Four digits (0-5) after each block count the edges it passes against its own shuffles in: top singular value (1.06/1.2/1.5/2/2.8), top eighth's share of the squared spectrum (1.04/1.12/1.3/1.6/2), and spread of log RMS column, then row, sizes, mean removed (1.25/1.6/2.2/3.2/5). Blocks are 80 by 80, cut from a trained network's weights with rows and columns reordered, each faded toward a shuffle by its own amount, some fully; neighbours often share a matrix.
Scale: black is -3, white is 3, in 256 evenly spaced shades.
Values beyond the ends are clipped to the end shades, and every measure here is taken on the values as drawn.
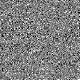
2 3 2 2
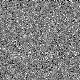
2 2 0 1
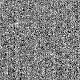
2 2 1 1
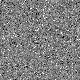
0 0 0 0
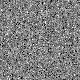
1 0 0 0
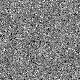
0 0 0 0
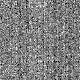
3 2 1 1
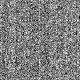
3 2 0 1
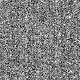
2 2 0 1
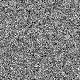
0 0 0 0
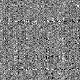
3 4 1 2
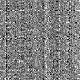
3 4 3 2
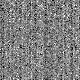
3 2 1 2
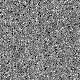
0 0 0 0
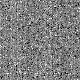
2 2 0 1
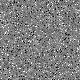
1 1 0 0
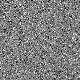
1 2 1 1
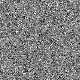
1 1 0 0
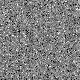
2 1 0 0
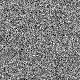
0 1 0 0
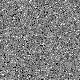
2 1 0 1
